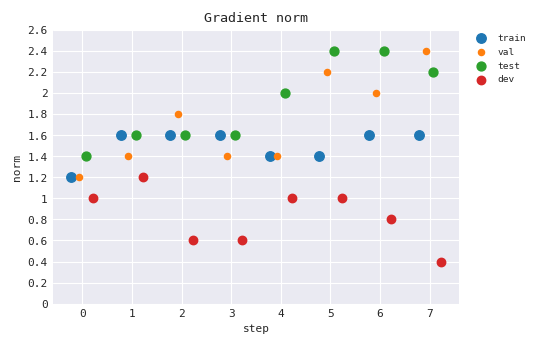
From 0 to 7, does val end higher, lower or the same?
higher
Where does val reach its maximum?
7
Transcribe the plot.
Title: Gradient norm
x-axis: step, ticks 0 1 2 3 4 5 6 7
y-axis: norm, ticks 0 0.2 0.4 0.6 0.8 1 1.2 1.4 1.6 1.8 2 2.2 2.4 2.6
Legend: train, val, test, dev
Values:
train: 1.2 1.6 1.6 1.6 1.4 1.4 1.6 1.6
val: 1.2 1.4 1.8 1.4 1.4 2.2 2 2.4
test: 1.4 1.6 1.6 1.6 2 2.4 2.4 2.2
dev: 1 1.2 0.6 0.6 1 1 0.8 0.4
